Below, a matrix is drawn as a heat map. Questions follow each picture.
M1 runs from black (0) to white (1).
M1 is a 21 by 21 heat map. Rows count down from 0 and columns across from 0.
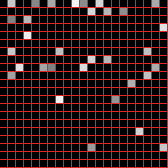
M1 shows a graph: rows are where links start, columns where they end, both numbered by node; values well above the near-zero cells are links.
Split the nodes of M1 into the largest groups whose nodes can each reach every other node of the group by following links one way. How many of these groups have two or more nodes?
0
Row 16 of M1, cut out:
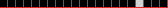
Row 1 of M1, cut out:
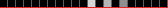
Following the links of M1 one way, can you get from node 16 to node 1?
no
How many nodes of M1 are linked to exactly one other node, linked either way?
4
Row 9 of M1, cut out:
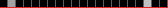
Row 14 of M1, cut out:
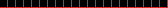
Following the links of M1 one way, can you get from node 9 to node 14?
no
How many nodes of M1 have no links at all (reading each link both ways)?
0
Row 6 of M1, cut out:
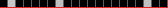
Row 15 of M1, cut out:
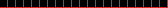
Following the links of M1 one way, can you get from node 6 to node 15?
yes
